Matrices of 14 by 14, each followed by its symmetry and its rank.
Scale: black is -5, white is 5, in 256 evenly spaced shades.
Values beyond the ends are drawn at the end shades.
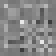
symmetric, rank three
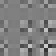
symmetric, rank one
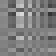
neither, rank one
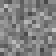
neither, full rank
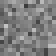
antisymmetric, full rank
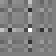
symmetric, rank one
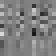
neither, rank two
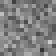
antisymmetric, full rank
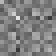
symmetric, rank three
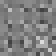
symmetric, rank three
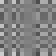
neither, rank one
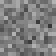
neither, full rank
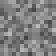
antisymmetric, full rank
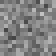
neither, full rank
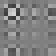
symmetric, rank one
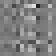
neither, rank two
